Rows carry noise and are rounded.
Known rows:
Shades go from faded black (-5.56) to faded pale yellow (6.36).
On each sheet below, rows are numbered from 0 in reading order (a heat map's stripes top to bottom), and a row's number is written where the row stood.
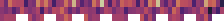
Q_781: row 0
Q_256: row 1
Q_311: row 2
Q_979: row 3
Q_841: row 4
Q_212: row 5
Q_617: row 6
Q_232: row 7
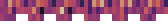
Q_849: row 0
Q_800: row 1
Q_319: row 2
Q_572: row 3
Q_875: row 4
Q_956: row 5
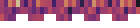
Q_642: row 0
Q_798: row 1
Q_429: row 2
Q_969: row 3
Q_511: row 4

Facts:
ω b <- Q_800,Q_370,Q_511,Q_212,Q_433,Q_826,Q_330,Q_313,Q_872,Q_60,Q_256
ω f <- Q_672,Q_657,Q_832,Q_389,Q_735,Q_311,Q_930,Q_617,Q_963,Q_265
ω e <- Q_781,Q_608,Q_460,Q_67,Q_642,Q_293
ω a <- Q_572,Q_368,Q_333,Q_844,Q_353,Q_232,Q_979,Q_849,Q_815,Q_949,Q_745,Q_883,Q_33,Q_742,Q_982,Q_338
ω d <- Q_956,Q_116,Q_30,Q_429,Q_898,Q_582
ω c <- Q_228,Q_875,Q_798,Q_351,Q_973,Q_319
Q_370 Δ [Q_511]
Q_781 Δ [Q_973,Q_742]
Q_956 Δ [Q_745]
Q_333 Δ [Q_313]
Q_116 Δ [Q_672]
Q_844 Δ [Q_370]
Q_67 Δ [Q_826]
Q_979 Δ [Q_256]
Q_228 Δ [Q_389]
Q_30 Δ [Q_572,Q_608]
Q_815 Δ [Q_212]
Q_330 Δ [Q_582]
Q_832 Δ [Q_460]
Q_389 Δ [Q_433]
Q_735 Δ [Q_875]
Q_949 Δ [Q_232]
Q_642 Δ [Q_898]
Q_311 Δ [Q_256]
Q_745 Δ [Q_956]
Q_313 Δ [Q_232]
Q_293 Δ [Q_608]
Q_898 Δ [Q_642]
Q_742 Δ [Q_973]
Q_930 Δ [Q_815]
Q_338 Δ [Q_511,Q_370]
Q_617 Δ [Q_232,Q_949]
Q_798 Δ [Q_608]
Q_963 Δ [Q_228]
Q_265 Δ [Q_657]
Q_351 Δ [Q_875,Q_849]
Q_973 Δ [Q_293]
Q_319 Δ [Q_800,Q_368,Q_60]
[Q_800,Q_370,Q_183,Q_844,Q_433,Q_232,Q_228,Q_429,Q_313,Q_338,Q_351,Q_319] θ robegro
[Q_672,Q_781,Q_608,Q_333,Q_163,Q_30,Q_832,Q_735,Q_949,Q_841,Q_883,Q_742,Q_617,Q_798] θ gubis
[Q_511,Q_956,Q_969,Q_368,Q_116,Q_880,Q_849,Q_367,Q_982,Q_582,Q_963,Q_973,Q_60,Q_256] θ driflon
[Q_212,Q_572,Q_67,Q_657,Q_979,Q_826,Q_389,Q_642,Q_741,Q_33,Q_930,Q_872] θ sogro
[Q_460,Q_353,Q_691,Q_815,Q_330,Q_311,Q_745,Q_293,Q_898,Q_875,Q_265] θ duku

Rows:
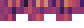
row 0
Q_228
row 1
Q_293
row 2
Q_608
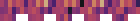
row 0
Q_735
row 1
Q_460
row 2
Q_370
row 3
Q_745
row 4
Q_116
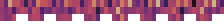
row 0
Q_973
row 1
Q_949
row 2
Q_30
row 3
Q_351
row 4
Q_815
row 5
Q_389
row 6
Q_338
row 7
Q_330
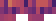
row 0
Q_742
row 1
Q_672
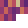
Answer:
Q_930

